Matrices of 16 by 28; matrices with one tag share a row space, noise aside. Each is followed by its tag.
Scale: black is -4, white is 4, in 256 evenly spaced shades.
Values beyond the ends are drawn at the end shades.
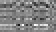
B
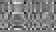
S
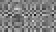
S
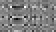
S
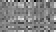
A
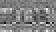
B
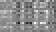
B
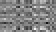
B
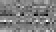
B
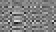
S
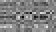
B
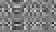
S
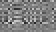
S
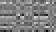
B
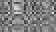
S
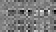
A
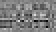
B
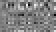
A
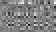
A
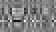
S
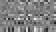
A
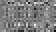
A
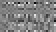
A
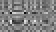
S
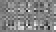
A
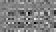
A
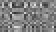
S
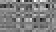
B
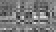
B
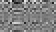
S
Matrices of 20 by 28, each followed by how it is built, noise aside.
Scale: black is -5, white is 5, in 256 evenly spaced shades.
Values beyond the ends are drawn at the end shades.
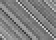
Toeplitz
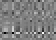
low rank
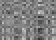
low rank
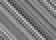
Toeplitz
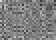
low rank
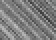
Toeplitz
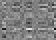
low rank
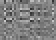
low rank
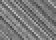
Toeplitz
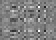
low rank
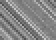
Toeplitz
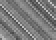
Toeplitz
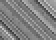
Toeplitz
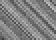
Toeplitz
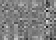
low rank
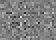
low rank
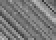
Toeplitz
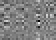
low rank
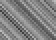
Toeplitz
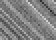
Toeplitz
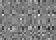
low rank
